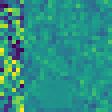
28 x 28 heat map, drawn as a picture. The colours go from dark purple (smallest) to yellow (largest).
Odd patch: calmer, in the bottom middle. Histogram: heavy tails on both sides. Calmest part: bottom middle. Mirror symmetry: none. Seam: vertical, 20% of the way across, the right part calmer.
